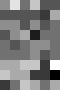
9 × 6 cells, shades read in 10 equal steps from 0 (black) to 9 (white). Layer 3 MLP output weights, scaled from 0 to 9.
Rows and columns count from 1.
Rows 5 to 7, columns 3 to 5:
4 5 5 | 4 5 3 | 7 7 2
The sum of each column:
39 44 44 41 28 40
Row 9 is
2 4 7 6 4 6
